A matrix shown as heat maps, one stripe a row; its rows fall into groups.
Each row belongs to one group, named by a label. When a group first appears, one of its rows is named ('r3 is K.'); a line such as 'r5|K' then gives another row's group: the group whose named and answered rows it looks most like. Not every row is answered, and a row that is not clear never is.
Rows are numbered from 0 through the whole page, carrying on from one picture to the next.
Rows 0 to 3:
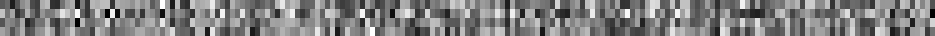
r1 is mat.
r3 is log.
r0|log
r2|log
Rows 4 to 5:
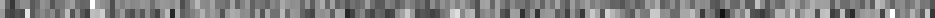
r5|mat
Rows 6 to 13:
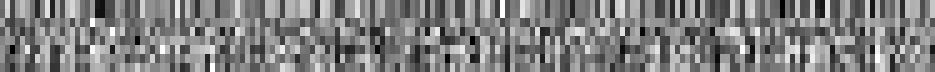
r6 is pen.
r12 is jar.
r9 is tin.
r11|log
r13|log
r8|mat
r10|jar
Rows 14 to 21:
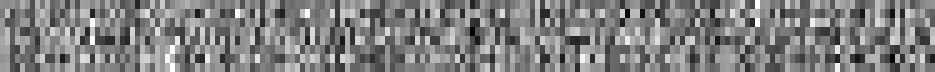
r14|jar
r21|log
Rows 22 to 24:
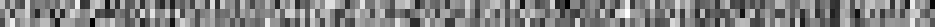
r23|pen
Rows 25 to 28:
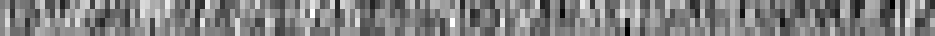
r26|pen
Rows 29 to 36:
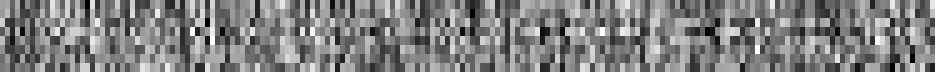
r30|pen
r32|tin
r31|mat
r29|pen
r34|mat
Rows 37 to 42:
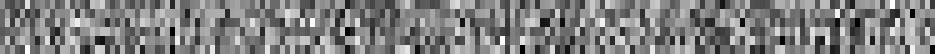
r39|tin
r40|jar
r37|mat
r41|pen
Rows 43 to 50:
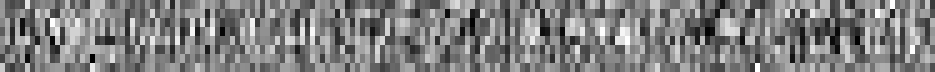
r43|mat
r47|pen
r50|mat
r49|jar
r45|tin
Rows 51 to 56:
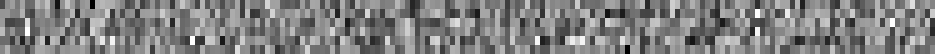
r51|jar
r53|mat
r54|mat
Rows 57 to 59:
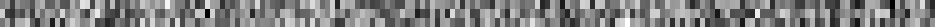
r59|pen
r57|tin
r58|mat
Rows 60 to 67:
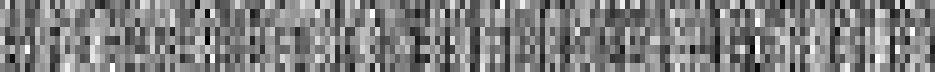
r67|jar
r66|log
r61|log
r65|jar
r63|jar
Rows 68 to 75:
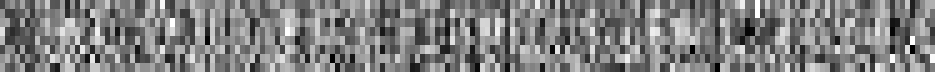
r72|mat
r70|log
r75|log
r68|jar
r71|mat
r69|mat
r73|jar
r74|pen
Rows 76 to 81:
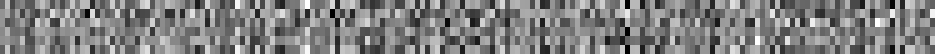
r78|jar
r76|tin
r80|log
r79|tin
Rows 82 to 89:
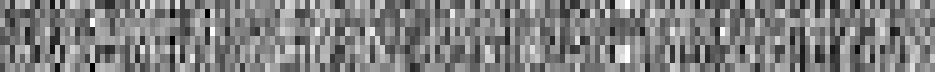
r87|pen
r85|log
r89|jar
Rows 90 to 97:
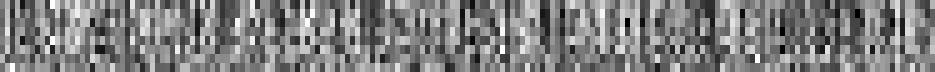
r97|jar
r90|tin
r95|pen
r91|tin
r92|tin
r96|mat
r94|tin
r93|pen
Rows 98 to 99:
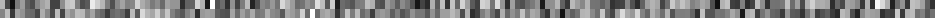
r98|log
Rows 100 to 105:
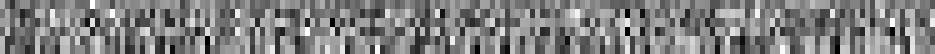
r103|tin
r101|tin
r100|log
